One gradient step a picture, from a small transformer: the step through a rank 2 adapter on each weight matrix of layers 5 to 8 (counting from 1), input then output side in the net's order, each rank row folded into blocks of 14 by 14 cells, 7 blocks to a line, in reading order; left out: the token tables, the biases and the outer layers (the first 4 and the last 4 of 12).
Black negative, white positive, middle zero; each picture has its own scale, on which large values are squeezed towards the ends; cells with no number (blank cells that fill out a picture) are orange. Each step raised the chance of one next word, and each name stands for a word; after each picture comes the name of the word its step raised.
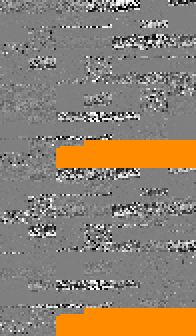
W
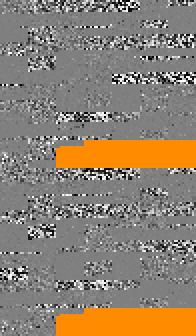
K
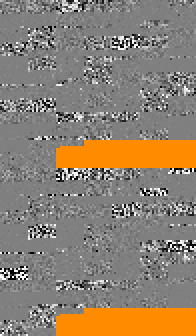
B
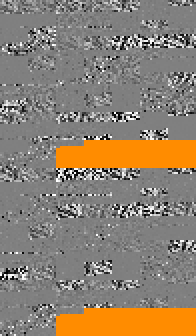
B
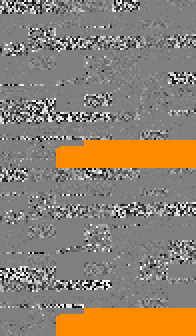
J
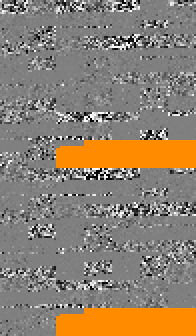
K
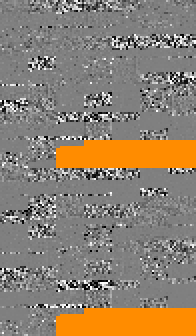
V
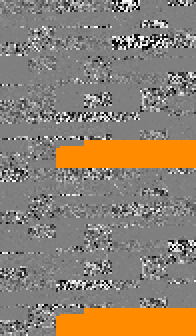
W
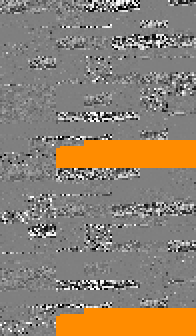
W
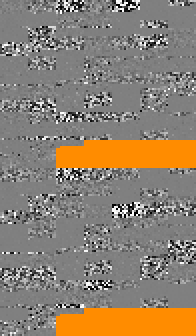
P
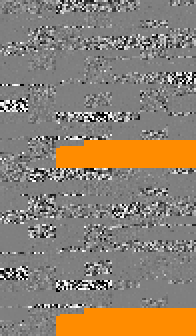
V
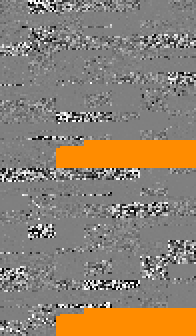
P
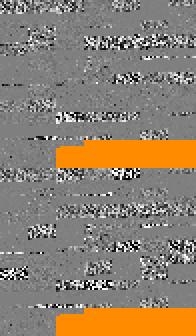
J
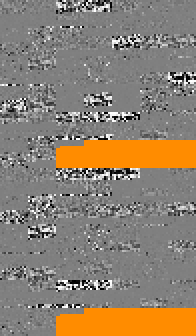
V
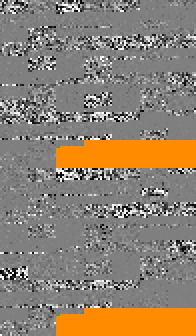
B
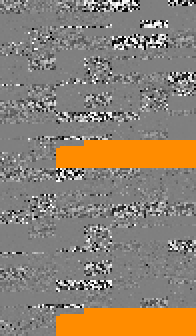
W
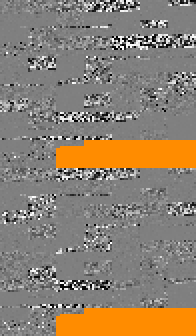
W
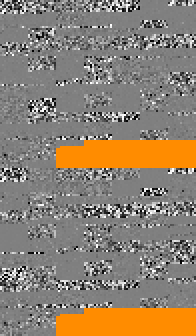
B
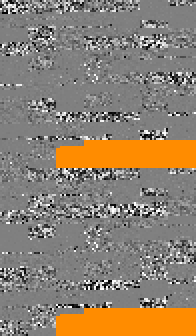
P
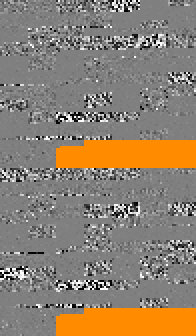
J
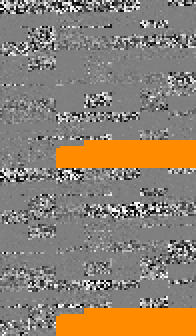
P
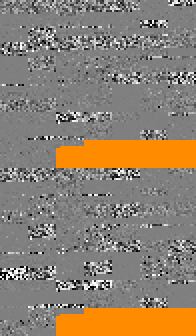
J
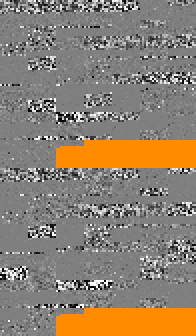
J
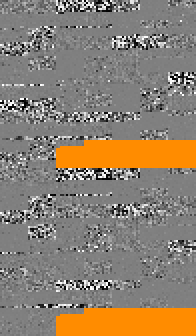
V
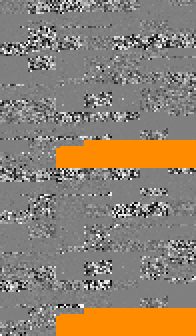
P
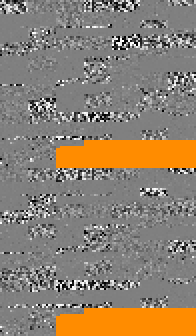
W
